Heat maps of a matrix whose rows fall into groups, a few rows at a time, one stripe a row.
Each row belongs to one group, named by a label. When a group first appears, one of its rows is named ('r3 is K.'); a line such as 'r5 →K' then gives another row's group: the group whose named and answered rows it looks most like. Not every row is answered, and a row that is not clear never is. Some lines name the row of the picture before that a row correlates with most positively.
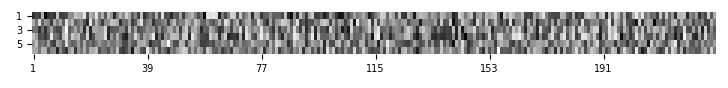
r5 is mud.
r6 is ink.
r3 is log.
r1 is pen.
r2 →ink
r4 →log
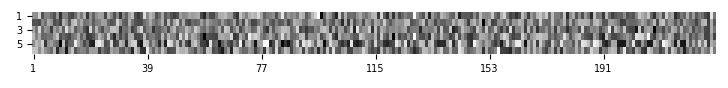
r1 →mud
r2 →log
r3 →ink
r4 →mud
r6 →ink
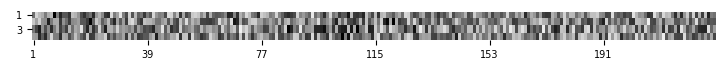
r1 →log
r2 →mud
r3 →pen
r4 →log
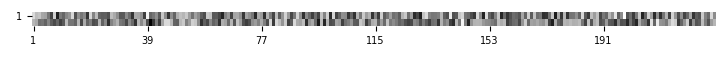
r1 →ink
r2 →mud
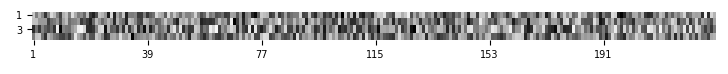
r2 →mud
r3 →pen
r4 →log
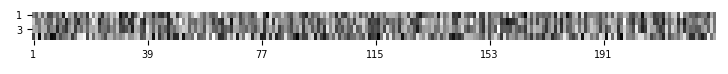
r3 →ink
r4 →pen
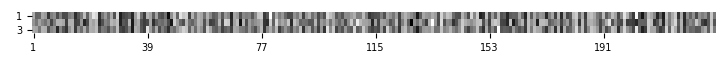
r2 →ink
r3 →ink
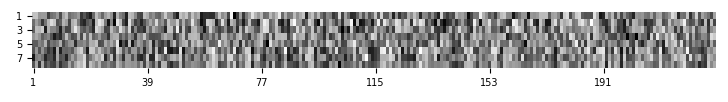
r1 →mud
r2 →log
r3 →log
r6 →pen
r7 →pen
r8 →pen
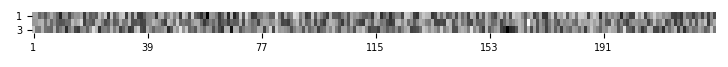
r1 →log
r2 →log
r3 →ink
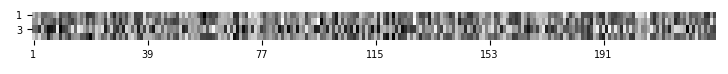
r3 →pen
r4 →mud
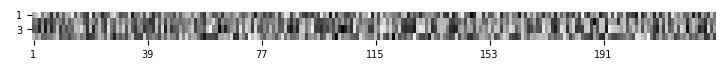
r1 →ink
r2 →pen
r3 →pen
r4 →mud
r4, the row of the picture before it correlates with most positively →1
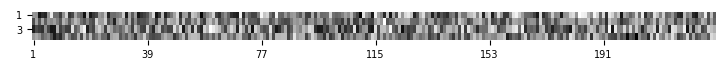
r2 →log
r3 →pen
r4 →mud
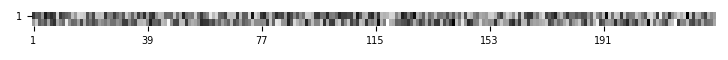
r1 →pen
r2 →mud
